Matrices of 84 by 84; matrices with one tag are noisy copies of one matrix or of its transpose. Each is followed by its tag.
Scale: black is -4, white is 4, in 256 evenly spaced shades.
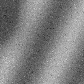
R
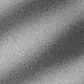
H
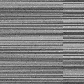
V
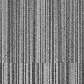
V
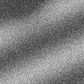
R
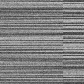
V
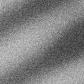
H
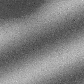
R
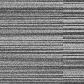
V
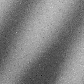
H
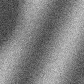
R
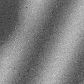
R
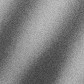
H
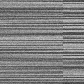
V
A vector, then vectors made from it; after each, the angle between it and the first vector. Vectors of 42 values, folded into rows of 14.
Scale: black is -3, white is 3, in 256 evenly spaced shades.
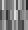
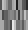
partly aligned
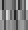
nearly opposite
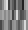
orthogonal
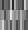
orthogonal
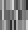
partly aligned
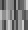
nearly opposite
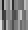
partly opposed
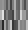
orthogonal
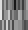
partly opposed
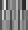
orthogonal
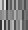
orthogonal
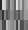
orthogonal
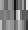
partly opposed
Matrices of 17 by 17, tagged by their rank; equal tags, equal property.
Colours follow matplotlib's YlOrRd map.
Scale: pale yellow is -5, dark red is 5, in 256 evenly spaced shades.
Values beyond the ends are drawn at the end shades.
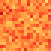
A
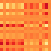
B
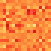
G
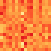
G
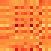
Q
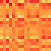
Q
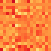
G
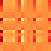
B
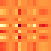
B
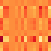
B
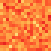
A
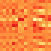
Q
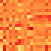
G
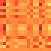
Q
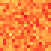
A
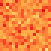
A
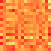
G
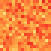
A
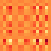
B
